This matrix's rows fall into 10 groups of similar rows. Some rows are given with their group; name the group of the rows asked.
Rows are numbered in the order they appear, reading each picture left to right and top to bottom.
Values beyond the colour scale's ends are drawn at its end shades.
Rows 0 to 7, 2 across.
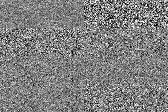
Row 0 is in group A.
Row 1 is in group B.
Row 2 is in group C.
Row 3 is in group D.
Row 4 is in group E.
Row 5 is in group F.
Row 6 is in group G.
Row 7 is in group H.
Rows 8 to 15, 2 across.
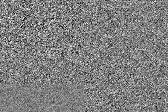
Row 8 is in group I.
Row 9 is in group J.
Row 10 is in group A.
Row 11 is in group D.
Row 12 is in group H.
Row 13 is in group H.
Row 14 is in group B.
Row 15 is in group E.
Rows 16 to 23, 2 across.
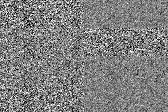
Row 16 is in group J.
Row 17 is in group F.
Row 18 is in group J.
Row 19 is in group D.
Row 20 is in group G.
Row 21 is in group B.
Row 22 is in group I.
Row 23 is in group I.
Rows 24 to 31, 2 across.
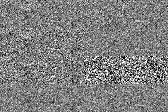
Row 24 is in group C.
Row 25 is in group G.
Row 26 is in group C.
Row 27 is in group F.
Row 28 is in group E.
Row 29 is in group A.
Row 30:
B
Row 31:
D
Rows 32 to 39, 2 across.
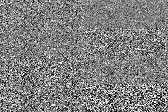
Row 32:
G
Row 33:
C
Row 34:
G
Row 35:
D
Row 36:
I
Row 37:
B
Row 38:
G
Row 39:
D
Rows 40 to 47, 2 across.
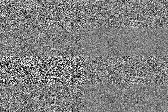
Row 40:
C
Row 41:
A
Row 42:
G
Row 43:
J
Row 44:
C
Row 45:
A
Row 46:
I
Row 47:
B
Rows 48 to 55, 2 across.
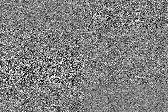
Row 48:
F
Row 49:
I
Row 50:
G
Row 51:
J
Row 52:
I
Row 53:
D
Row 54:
D
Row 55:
J
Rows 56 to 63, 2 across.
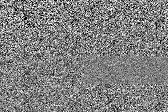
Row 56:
J
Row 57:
C
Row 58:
H
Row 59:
F
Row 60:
B
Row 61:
E
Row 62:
D
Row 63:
J
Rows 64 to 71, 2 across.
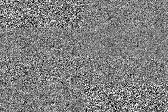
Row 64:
G
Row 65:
J
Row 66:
B
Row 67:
B
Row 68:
C
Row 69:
H
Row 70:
I
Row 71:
E
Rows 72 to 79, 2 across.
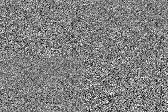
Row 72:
C
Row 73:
E
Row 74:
A
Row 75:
H
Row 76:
G
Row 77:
F
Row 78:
A
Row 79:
C
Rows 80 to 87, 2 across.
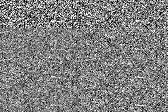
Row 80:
F
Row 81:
G
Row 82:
F
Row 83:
C
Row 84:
G
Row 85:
D
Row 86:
D
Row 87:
D
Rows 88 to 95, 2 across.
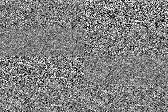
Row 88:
C
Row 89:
C
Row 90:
F
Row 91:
H
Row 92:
F
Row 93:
D
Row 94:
D
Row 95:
D
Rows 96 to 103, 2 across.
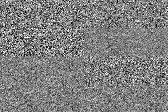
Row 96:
C
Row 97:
G
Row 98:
J
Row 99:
J
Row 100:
A
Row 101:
C
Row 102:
E
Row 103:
G
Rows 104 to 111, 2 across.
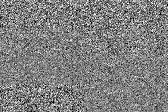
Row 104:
H
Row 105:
H
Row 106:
D
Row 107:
J
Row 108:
E
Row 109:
C
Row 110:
B
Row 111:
E
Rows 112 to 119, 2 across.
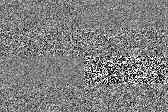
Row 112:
A
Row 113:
E
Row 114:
F
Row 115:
E
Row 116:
D
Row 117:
J
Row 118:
A
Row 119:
H
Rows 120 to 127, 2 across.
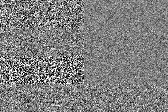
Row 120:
I
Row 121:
D
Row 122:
G
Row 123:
H
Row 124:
I
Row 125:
F
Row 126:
B
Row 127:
H
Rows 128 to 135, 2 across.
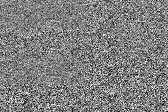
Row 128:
A
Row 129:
D
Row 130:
C
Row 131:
J
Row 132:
A
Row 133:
I
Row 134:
I
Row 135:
C
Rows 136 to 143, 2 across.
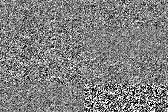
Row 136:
I
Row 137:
B
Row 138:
I
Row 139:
F
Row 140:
D
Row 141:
E
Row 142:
F
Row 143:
I
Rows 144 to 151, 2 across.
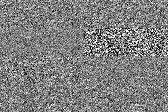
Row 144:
E
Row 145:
H
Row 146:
C
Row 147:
J
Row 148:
J
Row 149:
F
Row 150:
I
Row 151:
A
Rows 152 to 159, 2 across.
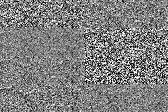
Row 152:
G
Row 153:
G
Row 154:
G
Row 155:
A
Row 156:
G
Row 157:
F
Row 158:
E
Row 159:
J
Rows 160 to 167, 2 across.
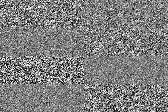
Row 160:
E
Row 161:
I
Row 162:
F
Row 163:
H
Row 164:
C
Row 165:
H
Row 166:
H
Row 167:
I
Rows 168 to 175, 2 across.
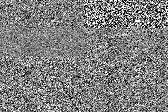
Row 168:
B
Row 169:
G
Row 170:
D
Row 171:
J
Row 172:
C
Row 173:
I
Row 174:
A
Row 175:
I
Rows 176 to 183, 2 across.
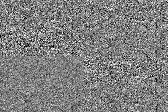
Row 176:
I
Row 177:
C
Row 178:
B
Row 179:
C
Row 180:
H
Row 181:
E
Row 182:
C
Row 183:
B
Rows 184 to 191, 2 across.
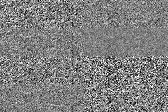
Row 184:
E
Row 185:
J
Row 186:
E
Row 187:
I
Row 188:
F
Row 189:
I
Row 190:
C
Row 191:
J
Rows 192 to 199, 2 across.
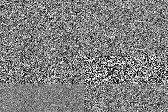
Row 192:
F
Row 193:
D
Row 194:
G
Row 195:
C
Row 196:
I
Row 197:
J
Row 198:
G
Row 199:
H
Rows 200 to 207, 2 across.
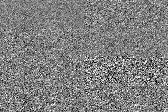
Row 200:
I
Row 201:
H
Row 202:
J
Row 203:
B
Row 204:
H
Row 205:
G
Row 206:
I
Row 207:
E
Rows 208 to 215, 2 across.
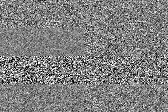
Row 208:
A
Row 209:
D
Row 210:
D
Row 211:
G
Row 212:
E
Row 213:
F
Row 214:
I
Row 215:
H
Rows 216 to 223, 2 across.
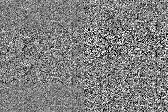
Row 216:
C
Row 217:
B
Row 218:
I
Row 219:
G
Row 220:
C
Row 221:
F
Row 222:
F
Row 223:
F
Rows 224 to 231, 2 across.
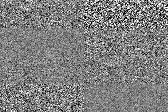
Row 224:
C
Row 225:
H
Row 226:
A
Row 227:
G
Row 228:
J
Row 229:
C
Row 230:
C
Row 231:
F
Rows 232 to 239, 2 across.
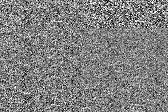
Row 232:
D
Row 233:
D
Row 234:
E
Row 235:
J
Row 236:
I
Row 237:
E
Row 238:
I
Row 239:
A
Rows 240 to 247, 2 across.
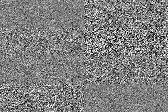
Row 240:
E
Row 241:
G
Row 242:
D
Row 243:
G
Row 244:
C
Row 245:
F
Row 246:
E
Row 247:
A
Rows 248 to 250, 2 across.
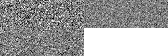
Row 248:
B
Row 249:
F
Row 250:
G
